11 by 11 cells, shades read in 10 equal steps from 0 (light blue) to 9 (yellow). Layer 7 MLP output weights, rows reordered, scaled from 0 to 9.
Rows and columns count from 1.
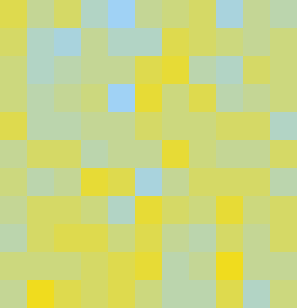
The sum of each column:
55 49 52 54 42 60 58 53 57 49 50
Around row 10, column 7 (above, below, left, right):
4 3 8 4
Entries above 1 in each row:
9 10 11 10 11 11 10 11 11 11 11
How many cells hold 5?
22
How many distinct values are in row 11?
7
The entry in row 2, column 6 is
2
